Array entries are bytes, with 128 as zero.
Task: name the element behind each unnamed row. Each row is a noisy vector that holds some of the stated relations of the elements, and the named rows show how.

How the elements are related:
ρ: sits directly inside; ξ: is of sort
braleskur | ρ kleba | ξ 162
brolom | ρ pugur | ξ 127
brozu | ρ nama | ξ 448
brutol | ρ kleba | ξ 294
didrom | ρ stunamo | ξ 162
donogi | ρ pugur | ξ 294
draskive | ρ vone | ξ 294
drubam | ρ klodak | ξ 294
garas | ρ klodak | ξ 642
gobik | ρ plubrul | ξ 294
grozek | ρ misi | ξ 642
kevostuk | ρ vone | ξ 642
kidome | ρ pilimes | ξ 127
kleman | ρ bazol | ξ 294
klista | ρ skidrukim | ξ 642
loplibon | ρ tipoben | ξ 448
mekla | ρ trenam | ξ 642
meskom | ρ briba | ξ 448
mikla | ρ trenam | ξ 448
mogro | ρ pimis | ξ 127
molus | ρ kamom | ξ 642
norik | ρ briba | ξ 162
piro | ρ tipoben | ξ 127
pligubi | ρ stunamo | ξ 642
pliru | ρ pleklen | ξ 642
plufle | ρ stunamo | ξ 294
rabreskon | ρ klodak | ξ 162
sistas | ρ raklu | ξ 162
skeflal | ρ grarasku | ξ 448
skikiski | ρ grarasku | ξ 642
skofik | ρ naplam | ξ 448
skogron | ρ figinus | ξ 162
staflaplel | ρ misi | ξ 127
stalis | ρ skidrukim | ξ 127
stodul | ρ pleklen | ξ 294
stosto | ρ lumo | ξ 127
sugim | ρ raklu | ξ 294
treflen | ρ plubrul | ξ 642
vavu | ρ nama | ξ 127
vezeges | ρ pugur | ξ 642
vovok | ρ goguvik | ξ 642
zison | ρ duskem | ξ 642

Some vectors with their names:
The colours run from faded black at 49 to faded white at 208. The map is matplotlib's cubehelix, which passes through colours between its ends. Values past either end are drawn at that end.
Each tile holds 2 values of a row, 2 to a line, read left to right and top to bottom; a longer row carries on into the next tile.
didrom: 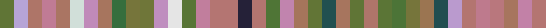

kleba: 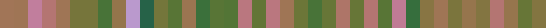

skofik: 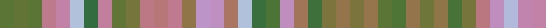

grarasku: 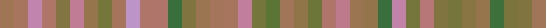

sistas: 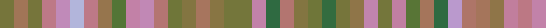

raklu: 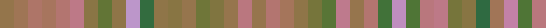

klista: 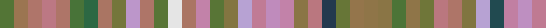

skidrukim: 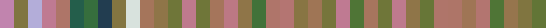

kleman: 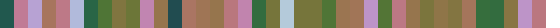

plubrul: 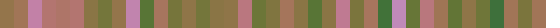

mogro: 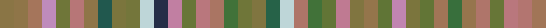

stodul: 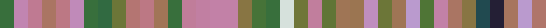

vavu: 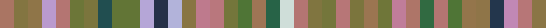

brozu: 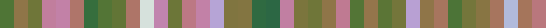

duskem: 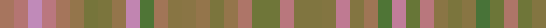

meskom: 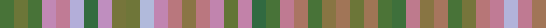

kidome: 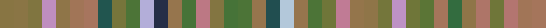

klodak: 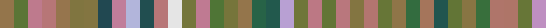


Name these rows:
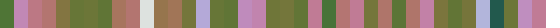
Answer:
grozek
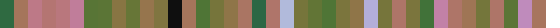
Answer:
brutol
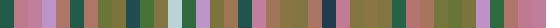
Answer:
pligubi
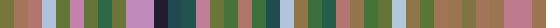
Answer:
brolom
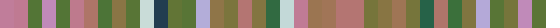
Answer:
staflaplel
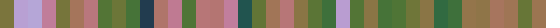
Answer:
stunamo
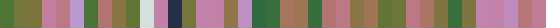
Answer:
skeflal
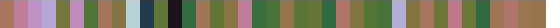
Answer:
pugur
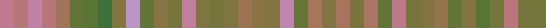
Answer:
tipoben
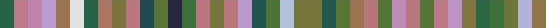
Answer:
donogi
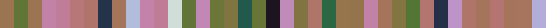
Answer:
rabreskon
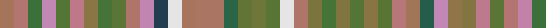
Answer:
piro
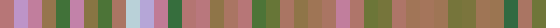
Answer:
misi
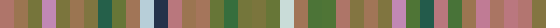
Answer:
stalis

